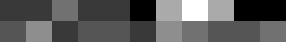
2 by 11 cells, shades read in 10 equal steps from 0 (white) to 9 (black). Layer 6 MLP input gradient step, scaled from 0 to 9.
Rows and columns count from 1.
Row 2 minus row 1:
-1 -3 2 -1 -1 -2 1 5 3 -3 -4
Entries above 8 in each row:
3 0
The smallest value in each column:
6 4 5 6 6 7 3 0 3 6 5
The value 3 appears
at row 1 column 7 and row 1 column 9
